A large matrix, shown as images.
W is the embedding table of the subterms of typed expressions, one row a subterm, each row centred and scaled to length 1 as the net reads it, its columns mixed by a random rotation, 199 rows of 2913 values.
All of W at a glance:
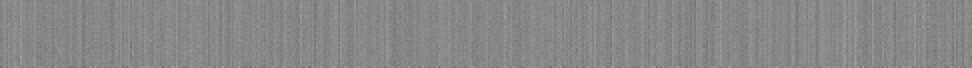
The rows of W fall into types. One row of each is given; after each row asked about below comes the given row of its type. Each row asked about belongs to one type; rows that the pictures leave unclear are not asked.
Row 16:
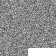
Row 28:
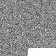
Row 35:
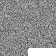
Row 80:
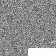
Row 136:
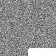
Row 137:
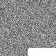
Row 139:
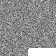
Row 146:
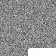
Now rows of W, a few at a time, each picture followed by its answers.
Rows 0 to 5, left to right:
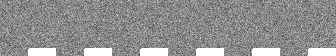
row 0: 146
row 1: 16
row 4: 137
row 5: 80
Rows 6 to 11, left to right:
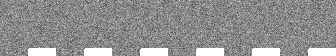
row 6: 16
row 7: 139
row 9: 80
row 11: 136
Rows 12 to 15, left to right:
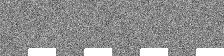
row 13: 137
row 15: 80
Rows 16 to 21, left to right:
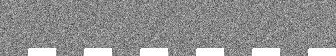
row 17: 28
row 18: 139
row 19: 146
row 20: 139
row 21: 35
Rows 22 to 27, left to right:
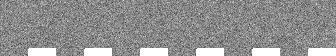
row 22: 35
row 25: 139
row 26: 35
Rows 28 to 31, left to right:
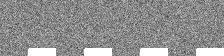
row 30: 137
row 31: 16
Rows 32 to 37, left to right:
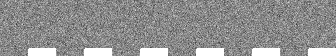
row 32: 80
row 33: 28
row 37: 80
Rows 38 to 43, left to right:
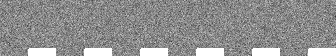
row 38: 146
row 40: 146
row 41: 136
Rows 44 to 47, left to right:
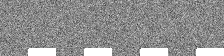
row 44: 146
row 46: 35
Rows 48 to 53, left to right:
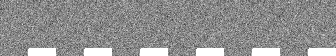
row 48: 137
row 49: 137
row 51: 139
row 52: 137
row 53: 137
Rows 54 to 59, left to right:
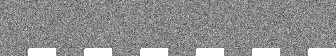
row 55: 139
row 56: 136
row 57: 28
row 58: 80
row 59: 137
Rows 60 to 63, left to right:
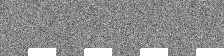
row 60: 137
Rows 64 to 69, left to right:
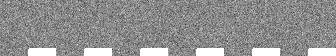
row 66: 16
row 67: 146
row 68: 136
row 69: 28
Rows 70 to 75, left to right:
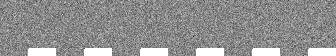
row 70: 28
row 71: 139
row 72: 136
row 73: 16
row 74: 28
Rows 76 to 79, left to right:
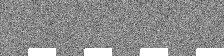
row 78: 137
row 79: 146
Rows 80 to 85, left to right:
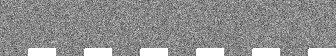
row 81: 16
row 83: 16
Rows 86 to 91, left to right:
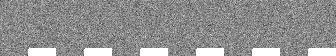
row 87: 146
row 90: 16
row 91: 16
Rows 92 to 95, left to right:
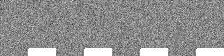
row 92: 137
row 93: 28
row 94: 28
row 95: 28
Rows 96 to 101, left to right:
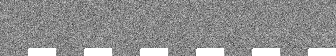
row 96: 35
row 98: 146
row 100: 146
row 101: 139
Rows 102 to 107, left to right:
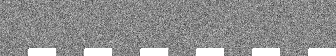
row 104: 16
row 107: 136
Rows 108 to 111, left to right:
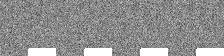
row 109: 146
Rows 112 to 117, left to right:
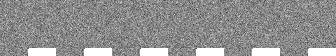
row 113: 137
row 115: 139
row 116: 137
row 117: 35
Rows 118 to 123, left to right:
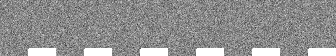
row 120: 35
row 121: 16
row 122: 35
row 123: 35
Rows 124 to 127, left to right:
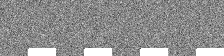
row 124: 137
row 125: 35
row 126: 139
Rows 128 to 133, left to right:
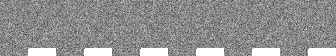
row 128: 139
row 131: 139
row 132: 139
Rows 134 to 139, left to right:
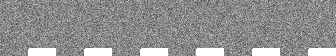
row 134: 28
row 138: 16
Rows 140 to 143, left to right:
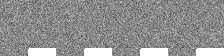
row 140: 136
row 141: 16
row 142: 139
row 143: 139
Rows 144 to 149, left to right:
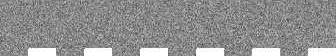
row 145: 139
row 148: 28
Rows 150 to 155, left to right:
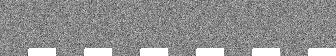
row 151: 136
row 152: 16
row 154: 80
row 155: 146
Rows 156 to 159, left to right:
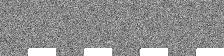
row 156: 146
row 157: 80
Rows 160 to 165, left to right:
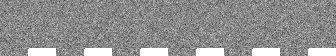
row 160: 146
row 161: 139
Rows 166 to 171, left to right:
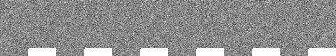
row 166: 16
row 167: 136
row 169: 136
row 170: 35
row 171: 139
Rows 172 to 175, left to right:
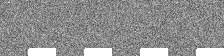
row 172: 137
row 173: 136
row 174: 35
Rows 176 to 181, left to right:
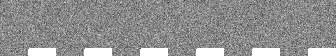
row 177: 137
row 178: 139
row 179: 137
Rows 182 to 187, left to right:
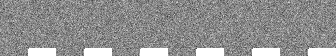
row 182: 136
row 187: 137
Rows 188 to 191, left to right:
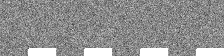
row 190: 80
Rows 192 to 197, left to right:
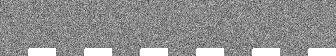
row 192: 136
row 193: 136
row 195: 35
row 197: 35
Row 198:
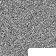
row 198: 146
